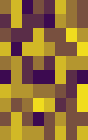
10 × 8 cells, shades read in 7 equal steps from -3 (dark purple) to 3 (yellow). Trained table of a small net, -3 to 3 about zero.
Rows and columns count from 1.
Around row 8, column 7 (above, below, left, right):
-2 -1 -2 3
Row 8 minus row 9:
2 -3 1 6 3 -3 0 4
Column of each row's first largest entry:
2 2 7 8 6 6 8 4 2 2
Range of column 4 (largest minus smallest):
6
